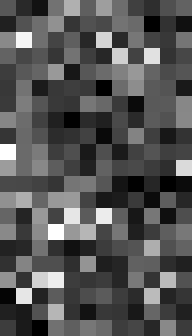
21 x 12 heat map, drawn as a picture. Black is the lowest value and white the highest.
Odd rows or columns: none. Mirror symmetry: none. Average level on the scale: 30%. Histogram: skewed, a long tail of high values. Roughest part: bottom left.
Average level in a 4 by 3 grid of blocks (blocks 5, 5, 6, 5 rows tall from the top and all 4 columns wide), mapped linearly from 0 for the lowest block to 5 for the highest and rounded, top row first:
453 | 302 | 541 | 412
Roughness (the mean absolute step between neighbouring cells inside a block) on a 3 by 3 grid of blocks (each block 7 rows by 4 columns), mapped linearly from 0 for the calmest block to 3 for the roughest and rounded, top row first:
121 | 111 | 301
